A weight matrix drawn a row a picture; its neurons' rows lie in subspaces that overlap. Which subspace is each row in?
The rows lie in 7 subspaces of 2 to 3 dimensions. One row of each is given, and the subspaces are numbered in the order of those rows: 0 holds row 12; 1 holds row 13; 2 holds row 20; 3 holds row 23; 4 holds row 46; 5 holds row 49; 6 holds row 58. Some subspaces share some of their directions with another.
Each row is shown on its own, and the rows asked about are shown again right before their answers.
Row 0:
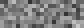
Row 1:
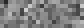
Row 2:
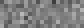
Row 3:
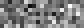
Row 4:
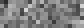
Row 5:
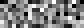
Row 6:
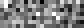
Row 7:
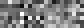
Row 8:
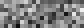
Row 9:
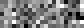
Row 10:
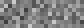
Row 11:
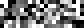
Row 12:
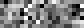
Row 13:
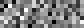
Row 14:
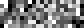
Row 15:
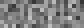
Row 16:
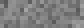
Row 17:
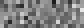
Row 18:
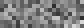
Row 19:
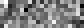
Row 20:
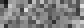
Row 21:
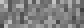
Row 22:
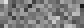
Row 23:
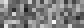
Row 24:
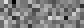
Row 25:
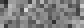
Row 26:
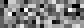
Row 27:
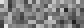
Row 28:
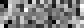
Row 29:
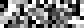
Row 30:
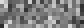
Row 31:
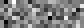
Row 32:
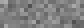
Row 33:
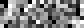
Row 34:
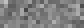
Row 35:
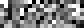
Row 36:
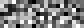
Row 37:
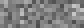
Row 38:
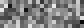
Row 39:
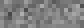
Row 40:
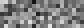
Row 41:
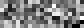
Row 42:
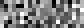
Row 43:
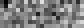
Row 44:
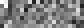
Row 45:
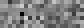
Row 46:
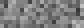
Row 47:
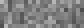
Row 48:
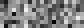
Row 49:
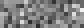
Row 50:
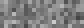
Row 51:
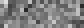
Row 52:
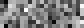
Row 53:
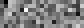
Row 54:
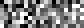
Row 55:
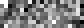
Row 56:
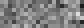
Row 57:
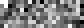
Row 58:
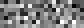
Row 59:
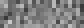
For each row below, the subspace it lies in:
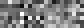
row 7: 0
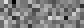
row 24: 1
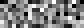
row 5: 4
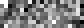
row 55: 2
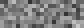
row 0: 4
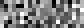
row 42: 6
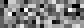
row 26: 0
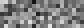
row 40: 4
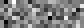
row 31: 1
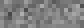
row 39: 6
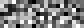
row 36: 4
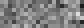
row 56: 3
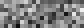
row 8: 5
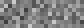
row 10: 1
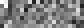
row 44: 5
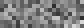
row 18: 1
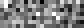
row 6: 2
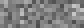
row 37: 5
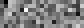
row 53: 0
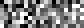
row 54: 5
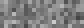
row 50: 3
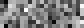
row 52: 5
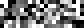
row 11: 4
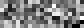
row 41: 1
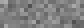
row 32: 6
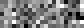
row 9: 3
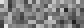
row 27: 6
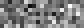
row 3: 2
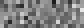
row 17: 6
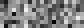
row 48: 3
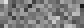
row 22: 1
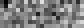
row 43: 2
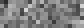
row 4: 0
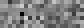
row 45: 0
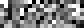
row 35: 5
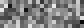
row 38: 1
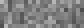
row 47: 6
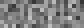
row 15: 4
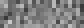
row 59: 6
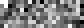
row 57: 2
